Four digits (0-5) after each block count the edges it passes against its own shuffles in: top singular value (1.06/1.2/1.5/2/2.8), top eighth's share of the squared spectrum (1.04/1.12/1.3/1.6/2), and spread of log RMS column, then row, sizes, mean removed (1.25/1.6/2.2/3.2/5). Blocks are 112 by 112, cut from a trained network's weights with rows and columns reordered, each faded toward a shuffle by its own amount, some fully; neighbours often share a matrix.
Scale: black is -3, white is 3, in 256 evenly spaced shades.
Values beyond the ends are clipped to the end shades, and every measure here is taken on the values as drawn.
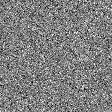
0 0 0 0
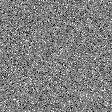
0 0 0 0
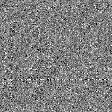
3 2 1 1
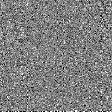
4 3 2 2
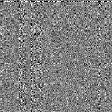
4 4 3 2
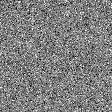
0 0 0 0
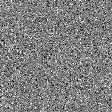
2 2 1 0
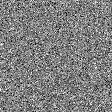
1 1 0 0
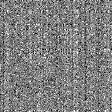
3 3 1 2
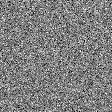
1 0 0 0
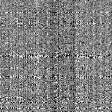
4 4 2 4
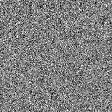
3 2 1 0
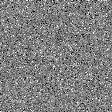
1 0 0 0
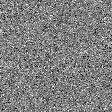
1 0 0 0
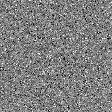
2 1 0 0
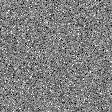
0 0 0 0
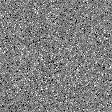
1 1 0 0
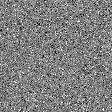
0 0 0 0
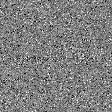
1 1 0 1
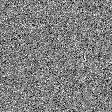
1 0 0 0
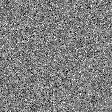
1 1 0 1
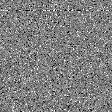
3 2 1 1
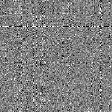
4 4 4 2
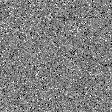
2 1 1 0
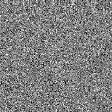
3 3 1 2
